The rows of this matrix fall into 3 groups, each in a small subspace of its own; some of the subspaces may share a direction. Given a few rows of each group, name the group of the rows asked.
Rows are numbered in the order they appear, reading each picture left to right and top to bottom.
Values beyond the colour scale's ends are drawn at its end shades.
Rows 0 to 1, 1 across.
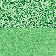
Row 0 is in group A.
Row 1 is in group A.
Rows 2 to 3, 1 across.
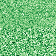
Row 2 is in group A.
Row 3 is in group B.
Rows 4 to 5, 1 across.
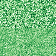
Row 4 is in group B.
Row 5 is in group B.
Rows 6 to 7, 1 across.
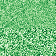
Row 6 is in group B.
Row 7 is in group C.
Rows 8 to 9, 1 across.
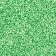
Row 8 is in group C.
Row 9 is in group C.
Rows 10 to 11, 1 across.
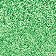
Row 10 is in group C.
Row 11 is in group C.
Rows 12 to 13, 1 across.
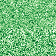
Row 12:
A
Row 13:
C
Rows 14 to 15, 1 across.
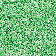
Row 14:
A
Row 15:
C
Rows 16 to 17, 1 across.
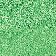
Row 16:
C
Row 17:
C
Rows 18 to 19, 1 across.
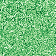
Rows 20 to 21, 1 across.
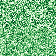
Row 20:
B
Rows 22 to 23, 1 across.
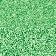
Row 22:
B
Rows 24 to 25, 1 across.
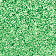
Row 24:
B
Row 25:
A
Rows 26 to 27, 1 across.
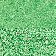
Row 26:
A
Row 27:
A
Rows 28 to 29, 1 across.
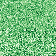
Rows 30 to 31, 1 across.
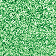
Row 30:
B
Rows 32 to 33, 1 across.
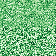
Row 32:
B
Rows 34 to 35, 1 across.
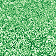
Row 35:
B
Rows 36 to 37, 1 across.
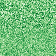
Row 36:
C
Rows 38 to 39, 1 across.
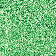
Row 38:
C
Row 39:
C
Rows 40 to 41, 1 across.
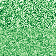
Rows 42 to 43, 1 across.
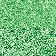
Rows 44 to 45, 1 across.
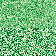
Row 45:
B
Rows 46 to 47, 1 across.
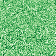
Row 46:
B
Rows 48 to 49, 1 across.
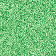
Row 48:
C
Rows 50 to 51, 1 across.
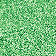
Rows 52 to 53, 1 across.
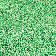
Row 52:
C
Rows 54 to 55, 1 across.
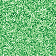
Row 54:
B
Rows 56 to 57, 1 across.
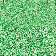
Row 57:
B
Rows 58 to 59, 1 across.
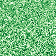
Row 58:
A
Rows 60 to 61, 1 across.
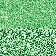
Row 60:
C
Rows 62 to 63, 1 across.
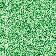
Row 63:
C
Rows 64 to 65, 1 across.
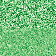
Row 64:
B
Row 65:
A
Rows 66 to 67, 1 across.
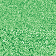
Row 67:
A
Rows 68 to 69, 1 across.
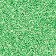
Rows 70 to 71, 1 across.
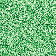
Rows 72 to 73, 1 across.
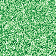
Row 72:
B
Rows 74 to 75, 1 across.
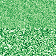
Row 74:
C
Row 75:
A
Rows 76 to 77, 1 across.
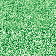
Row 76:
B
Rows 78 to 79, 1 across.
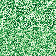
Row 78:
B
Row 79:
B
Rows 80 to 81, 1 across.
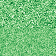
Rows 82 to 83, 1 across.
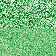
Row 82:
A
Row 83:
C
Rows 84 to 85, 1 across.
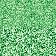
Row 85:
B
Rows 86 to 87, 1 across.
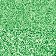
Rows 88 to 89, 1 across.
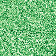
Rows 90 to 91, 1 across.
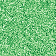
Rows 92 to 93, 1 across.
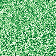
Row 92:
C
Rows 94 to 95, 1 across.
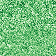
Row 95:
A
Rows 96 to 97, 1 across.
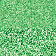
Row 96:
B
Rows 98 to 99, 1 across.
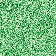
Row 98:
C
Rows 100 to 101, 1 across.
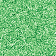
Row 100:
B
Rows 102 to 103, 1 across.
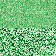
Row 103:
A
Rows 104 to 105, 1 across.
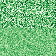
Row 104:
A
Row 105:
C
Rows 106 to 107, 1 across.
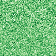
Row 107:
B
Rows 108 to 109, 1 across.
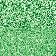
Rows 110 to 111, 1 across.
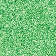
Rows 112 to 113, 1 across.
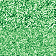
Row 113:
B
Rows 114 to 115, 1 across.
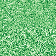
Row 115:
C
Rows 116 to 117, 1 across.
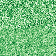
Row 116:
C
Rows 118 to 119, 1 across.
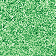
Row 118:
B
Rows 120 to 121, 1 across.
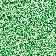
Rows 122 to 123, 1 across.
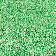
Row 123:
C
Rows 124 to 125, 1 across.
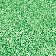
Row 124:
C
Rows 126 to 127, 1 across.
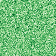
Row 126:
B
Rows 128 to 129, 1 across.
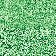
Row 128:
C
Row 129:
A
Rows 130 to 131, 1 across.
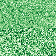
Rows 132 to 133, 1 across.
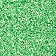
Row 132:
A
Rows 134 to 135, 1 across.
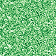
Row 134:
A
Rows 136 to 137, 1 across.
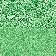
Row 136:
A
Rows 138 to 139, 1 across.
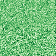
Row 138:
B
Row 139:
B
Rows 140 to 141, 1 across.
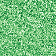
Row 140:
C
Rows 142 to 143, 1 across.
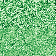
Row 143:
A
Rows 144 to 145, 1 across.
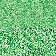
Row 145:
C
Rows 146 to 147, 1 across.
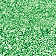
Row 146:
A
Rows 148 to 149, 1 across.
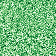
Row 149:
B
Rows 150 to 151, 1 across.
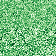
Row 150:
B
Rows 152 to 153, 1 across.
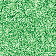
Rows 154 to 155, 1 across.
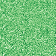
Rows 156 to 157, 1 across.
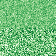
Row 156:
B
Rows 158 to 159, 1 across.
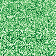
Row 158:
A
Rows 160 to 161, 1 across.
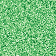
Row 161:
B
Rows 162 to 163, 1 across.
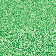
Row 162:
B
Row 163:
C
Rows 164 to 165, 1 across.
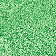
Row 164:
C
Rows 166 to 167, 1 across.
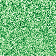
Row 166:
C
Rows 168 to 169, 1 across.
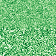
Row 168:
B
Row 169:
A
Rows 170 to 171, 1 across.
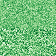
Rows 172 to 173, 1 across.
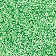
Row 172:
A
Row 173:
C
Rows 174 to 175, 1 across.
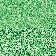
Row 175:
C
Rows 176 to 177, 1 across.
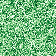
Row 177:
B
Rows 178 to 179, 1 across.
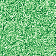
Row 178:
B
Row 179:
B
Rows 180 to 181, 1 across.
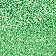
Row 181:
A
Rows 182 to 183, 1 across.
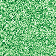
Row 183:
A
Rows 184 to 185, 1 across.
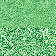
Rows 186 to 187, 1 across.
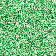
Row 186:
C
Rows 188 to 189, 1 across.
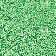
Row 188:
A
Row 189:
B
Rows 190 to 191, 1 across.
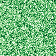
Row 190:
C
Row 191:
B
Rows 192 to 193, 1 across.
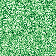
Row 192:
B
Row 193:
C
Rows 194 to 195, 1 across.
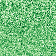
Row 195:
C
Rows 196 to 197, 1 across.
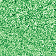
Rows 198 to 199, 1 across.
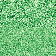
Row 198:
A
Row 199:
C
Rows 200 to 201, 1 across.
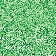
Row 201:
A
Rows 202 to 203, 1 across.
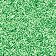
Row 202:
A
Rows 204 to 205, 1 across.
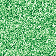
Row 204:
C
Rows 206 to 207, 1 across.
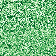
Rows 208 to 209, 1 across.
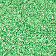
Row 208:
C
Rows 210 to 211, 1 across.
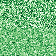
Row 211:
B
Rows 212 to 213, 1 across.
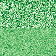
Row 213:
A
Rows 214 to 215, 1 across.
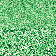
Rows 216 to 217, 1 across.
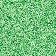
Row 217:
B
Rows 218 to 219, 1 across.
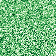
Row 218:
B
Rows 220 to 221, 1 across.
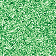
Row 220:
A
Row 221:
B
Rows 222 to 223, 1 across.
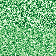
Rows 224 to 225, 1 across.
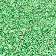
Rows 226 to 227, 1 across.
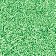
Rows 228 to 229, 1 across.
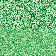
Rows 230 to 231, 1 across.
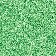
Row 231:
B
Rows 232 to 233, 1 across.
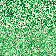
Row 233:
B
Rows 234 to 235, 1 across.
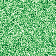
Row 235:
C
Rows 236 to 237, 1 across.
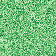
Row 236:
B
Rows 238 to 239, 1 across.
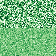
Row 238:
C
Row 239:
B
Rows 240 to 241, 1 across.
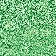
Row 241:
A
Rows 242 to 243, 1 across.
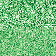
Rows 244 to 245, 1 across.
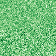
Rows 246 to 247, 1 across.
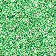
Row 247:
B
